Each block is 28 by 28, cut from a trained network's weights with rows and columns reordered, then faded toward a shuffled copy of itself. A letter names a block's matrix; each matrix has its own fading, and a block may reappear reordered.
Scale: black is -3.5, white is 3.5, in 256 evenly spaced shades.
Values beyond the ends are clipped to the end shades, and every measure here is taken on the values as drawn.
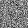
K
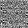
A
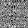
A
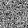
K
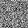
K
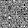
A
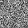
K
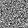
K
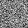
K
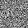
K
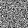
K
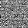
A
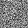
K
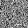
K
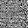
A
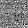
A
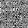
A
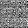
A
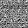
A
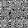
A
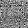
A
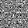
A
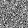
K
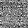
A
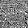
A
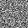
K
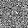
K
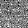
A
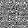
A
